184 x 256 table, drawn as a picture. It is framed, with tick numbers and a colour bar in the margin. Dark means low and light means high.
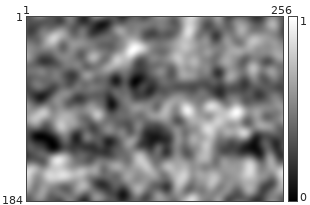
Histogram: bell-shaped. Grain: smooth. Odd rows or columns: none. Lone odd cells: none. Stripes: horizontal, repeating 3 times.
